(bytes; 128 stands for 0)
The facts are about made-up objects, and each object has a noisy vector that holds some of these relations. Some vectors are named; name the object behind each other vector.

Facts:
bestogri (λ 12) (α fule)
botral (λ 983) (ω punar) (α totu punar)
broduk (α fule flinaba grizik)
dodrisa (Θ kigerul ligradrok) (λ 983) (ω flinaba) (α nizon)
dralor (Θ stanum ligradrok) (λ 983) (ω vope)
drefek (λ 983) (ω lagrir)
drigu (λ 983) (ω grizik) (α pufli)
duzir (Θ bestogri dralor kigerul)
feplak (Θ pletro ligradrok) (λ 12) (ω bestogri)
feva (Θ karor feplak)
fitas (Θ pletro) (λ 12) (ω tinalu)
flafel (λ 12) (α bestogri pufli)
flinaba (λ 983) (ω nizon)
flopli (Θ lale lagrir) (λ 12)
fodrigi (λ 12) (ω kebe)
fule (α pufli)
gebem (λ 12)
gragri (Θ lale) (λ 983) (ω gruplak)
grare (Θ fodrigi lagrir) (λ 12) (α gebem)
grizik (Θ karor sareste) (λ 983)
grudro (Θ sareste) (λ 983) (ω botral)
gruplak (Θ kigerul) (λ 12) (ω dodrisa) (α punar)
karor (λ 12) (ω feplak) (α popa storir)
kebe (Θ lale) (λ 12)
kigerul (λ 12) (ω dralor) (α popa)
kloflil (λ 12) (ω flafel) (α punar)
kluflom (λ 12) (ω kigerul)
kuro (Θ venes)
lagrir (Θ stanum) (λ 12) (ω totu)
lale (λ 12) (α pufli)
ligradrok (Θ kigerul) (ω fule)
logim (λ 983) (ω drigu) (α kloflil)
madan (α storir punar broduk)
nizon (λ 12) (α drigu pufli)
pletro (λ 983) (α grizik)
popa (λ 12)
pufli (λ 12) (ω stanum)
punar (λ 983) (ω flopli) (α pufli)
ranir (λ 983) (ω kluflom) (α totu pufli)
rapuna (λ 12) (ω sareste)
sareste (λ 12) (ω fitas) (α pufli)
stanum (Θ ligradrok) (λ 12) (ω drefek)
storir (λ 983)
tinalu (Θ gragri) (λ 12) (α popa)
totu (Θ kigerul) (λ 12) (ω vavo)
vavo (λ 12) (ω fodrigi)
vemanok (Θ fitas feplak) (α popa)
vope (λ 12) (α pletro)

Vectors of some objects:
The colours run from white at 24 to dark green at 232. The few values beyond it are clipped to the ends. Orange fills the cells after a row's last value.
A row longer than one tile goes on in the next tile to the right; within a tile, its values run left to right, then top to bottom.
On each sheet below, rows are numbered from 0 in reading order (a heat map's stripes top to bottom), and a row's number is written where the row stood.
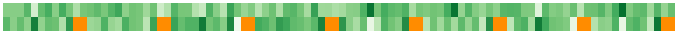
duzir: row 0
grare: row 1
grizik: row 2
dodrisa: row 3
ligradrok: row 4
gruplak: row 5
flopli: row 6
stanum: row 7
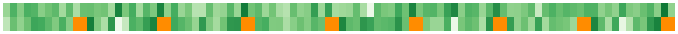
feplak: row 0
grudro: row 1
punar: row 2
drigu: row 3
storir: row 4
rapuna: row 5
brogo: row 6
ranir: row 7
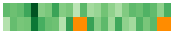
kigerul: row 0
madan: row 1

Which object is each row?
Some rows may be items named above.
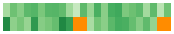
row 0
vemanok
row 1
feplak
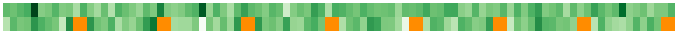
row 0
kigerul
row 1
botral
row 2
kloflil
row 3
broduk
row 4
vavo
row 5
lale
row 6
feplak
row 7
sareste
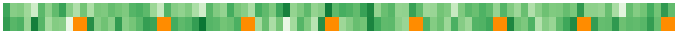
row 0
fule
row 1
vemanok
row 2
dralor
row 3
pufli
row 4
popa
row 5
madan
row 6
botral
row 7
storir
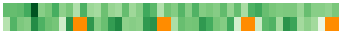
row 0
kigerul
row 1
pletro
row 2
fitas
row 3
flafel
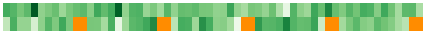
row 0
sareste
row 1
karor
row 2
nizon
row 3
flinaba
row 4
gebem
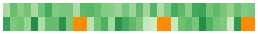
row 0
feva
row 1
fodrigi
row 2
totu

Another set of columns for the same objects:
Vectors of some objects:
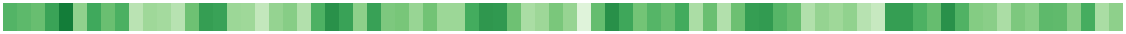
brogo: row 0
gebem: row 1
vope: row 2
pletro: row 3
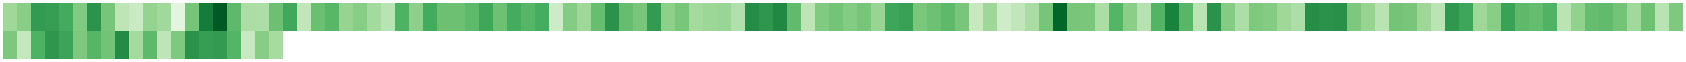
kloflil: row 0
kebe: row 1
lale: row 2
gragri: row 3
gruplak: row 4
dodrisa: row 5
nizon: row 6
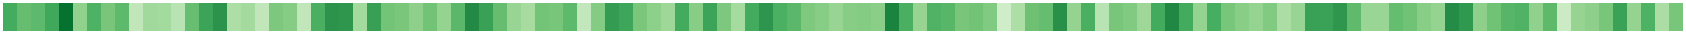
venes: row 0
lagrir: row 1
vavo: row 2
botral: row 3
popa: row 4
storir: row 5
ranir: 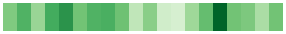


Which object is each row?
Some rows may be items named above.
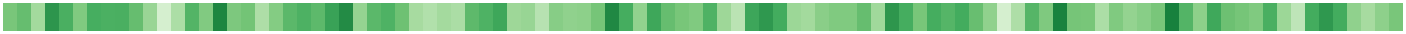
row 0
drigu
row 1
vemanok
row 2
bestogri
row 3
drigu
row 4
bestogri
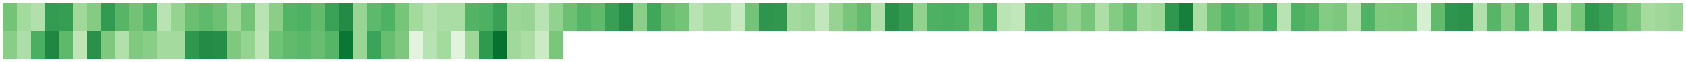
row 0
dodrisa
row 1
vemanok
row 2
madan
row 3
punar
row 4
dralor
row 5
totu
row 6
gruplak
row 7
ligradrok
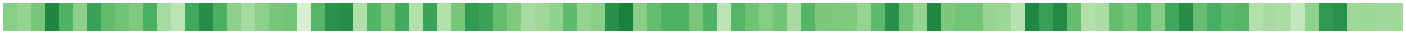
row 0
bestogri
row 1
totu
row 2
flinaba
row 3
sareste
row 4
broduk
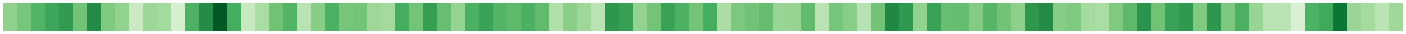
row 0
pufli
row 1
fodrigi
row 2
grizik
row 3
fitas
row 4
fule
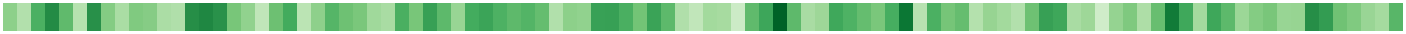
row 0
gruplak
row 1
fodrigi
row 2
karor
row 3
duzir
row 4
kigerul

